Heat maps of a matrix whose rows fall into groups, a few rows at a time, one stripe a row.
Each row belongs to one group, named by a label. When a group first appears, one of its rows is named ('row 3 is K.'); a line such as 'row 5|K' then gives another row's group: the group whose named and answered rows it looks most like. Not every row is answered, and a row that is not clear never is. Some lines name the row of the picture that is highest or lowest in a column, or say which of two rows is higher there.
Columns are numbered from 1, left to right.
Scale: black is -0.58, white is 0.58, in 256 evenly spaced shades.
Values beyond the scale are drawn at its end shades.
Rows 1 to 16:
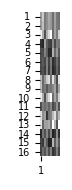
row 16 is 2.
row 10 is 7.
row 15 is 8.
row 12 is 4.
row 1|7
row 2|7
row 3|7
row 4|8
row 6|2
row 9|4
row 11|2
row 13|4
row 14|2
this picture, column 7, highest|13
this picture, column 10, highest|13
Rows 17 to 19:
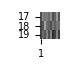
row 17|2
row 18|8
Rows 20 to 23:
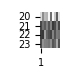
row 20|4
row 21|2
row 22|8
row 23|2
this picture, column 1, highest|20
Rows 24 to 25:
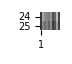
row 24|2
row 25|2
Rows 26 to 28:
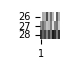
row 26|4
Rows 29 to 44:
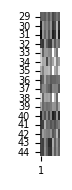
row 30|2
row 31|2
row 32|8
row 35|4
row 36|8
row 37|8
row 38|4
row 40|2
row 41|8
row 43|8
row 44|8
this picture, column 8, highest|34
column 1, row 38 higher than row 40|Yes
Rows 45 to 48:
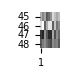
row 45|4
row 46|7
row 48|8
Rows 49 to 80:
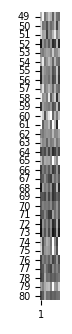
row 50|4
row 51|4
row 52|2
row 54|7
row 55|2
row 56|2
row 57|7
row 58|4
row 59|2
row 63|4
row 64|2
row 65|4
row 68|2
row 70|2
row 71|8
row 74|4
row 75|4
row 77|8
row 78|8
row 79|4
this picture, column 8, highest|51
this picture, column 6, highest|60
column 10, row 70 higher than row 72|Yes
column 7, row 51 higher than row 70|Yes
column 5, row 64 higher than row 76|No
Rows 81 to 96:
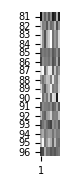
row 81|2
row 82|4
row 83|7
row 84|7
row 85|2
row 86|2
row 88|4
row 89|7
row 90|4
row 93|8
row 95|7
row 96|8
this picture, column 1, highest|90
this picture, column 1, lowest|81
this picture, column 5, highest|87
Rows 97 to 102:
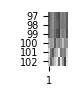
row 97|8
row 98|8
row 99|8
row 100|4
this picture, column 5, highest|102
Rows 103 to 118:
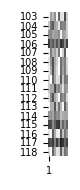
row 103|4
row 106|2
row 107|4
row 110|7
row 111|4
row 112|7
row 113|4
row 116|7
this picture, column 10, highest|107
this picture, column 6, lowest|115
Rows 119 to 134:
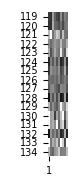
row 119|8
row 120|8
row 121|7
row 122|4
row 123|4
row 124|2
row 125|2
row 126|2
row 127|8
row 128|2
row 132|2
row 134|7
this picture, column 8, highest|130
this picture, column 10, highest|133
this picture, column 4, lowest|130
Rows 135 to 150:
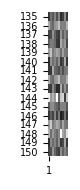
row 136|7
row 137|8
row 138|8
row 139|7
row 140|2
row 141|8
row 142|7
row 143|8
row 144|4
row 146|2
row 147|7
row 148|4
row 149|2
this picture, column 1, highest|144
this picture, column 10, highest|148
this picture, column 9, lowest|144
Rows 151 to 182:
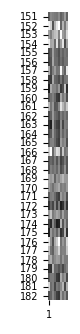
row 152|7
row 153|4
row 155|8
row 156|8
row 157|4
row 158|8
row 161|4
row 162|8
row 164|8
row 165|8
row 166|7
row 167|2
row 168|2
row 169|4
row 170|7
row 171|8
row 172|2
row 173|7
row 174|8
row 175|2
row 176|7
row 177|7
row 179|8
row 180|8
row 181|4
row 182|8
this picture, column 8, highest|154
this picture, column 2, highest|166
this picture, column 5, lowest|174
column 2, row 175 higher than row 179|Yes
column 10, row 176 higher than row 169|Yes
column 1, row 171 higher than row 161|No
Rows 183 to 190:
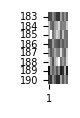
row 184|7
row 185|7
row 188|7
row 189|2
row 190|8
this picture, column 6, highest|188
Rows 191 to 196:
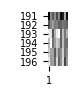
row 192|8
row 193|7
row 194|7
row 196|4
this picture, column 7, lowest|191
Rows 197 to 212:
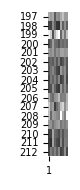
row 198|8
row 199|7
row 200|8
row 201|4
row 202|2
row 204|2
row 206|7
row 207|4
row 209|7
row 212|2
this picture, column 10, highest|208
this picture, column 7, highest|208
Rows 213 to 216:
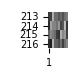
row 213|8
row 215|8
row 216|8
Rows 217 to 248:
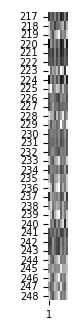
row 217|2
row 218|4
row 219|7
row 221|2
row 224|2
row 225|7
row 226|8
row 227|8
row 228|4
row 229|4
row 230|2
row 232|8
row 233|7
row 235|7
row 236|7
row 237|2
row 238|7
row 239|7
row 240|4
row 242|8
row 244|7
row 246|7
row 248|7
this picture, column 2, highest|225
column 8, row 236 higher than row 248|Yes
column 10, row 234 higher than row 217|Yes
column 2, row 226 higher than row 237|No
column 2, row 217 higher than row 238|No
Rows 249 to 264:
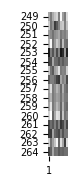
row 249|4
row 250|4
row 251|7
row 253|2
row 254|8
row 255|7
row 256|8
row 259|7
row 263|4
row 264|8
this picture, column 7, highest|249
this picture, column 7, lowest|253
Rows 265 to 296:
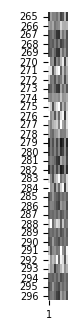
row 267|8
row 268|2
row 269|8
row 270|4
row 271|7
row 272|4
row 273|8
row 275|7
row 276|4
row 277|4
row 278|7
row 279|2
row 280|2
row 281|8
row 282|2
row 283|7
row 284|4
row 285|8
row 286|8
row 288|7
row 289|2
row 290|8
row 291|4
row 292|4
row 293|4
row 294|2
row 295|8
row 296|8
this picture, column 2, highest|288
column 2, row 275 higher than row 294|Yes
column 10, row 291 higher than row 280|Yes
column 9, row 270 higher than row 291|No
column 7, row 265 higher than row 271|No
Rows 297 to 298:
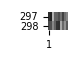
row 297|8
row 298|8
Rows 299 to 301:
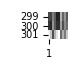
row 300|8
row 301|7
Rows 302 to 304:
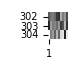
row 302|8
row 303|2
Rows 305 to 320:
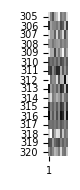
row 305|7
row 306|2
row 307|4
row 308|7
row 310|2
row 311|8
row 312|4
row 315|2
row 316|2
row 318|7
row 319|8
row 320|4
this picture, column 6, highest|305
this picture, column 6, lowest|311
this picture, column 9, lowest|312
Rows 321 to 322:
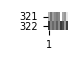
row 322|2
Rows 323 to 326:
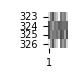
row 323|7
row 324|8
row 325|2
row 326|7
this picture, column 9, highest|325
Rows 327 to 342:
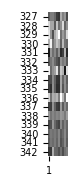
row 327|8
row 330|7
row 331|2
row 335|8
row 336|4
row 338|4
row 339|8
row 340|2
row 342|8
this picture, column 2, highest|330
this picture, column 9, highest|331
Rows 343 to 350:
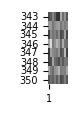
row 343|8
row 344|7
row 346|7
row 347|2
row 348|8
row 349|7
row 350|2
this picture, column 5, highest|346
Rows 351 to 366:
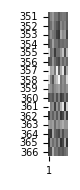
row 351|8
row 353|8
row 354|8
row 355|4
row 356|8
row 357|4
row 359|7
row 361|4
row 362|2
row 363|4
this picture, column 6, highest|358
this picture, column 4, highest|358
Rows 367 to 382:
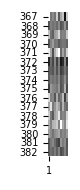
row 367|4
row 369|7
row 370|8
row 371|7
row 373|2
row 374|2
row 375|2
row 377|7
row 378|7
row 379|4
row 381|8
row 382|2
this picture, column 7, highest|379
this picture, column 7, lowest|372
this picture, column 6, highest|371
